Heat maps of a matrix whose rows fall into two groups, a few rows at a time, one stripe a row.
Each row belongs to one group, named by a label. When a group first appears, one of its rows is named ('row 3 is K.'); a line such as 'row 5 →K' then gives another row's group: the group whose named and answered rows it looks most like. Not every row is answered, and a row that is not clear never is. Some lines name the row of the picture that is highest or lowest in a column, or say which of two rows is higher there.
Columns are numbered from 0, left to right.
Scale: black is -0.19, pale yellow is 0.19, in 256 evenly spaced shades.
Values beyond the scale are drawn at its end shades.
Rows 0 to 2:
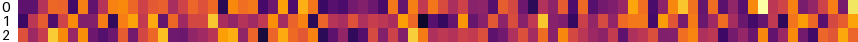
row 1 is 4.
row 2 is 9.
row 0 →9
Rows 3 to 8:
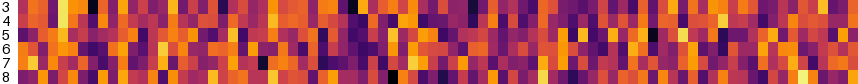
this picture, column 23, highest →6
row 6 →9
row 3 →4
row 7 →9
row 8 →4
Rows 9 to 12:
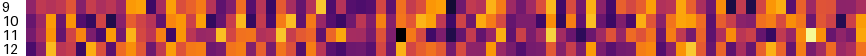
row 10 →9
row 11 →4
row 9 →9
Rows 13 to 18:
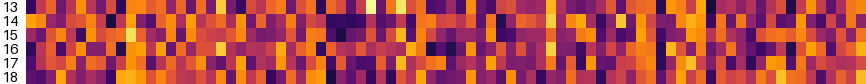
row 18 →9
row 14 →9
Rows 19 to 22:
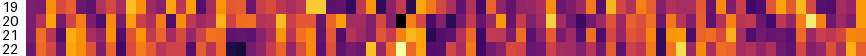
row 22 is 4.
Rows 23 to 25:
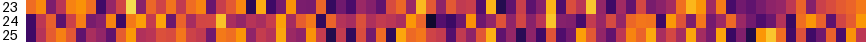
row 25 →9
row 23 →9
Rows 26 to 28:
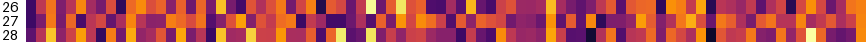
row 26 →4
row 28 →4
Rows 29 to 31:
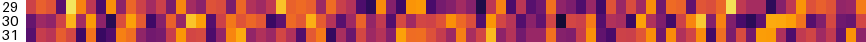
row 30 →9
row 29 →4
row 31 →9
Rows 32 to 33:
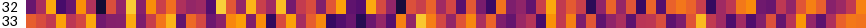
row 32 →4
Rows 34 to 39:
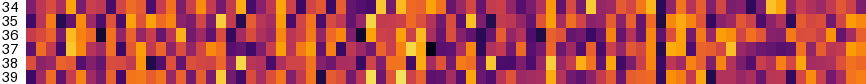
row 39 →4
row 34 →9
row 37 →4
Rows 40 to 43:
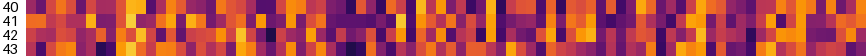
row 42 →9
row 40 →9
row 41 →9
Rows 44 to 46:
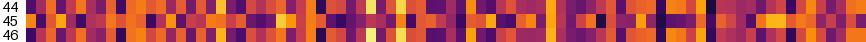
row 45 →9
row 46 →4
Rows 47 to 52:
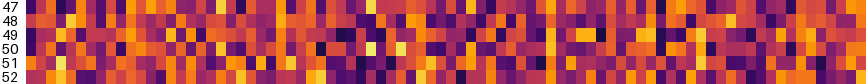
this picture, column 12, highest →47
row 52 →9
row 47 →4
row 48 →4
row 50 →4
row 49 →9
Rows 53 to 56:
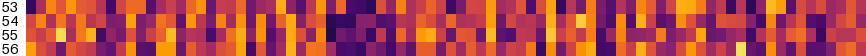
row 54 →9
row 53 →9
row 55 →9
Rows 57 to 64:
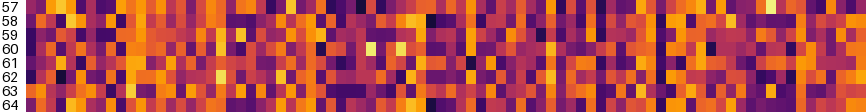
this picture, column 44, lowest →61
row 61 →9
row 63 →9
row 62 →4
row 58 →4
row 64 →4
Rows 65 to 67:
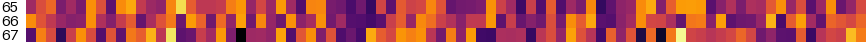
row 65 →9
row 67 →4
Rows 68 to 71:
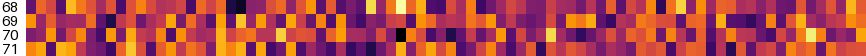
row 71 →9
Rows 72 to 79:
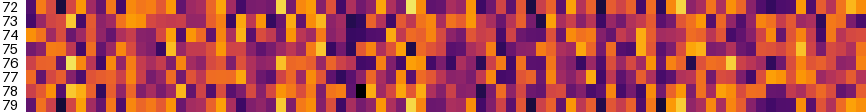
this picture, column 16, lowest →78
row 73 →9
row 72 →4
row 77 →9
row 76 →4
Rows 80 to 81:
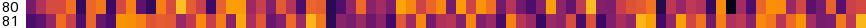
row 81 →9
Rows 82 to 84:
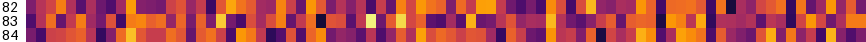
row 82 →9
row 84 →9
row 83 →4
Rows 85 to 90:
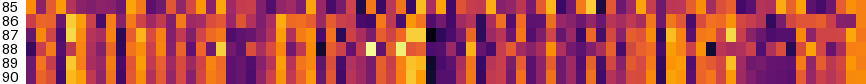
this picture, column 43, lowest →88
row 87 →4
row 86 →4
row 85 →9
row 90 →4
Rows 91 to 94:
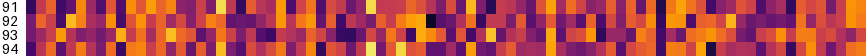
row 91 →4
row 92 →4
